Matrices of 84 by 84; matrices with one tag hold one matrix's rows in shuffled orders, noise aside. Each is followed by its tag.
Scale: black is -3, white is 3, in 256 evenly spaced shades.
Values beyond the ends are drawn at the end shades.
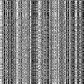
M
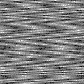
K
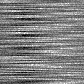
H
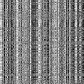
M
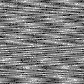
K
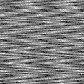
K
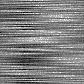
H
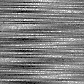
H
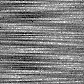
H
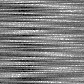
H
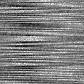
H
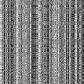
M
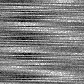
H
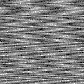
K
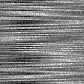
H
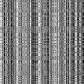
M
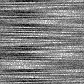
H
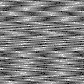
K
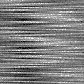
H
